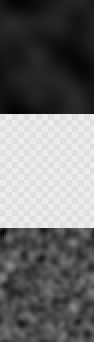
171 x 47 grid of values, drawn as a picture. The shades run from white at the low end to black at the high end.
The table splits into 3 rows of 1 panel. Panel 1,1: very high, smooth, faint in contrast. Panel 2,1: very low, checkered, faint in contrast. Panel 3,1: high, blotchy.
